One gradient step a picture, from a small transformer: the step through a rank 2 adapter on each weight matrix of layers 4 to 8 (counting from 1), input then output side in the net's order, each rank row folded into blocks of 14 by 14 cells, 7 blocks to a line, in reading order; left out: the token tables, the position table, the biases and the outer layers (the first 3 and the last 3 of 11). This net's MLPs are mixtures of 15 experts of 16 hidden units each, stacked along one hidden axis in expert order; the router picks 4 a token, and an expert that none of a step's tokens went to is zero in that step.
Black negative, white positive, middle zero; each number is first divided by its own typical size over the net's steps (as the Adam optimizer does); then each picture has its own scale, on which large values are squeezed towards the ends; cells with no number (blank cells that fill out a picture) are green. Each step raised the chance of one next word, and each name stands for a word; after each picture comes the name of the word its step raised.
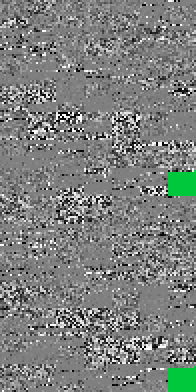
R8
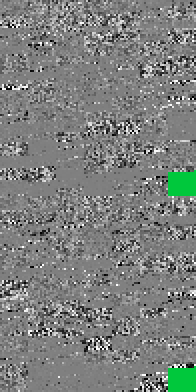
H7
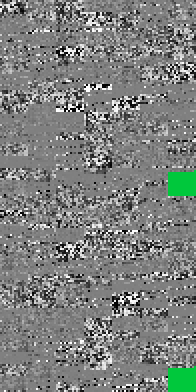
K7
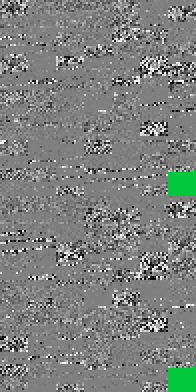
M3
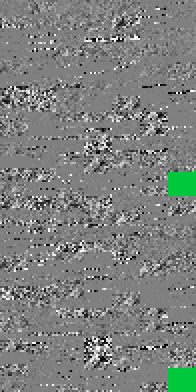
R8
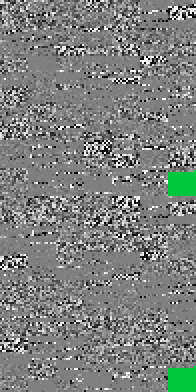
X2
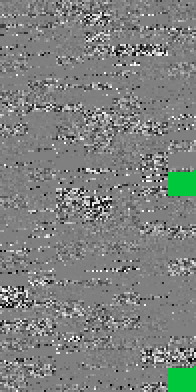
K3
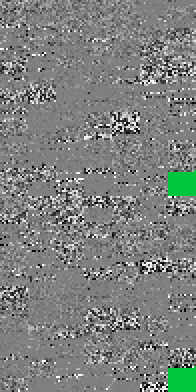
R8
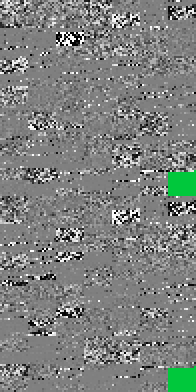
X2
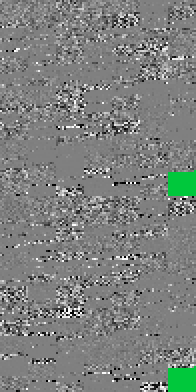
K3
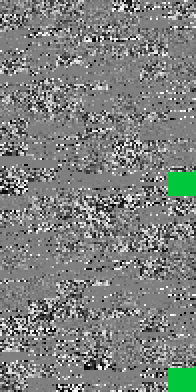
K7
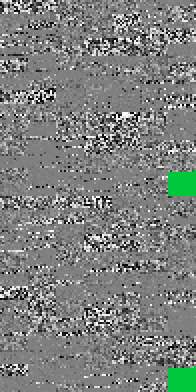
R8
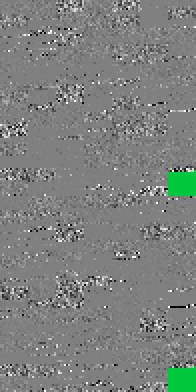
H7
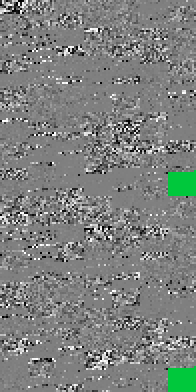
M3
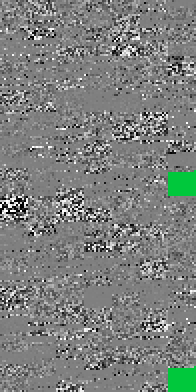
M3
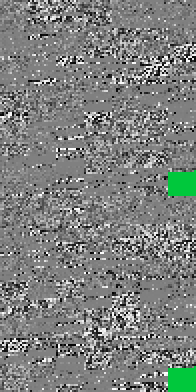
K7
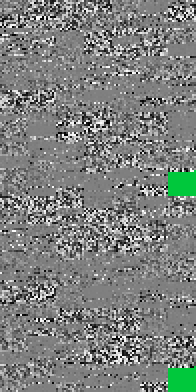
X2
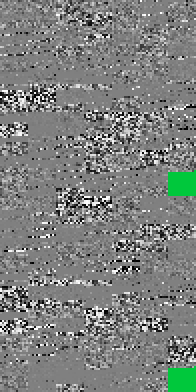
R8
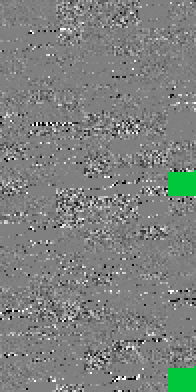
H7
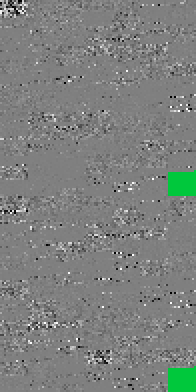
K3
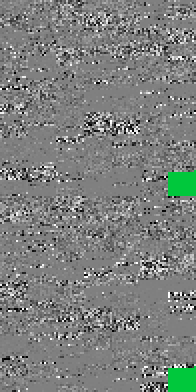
H7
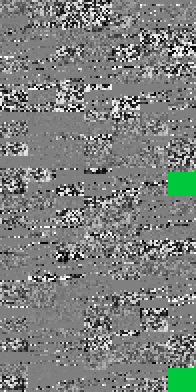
X2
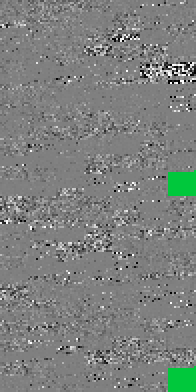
K3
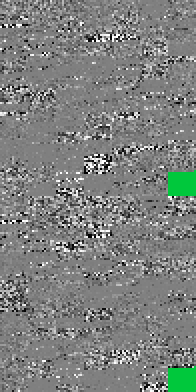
R8
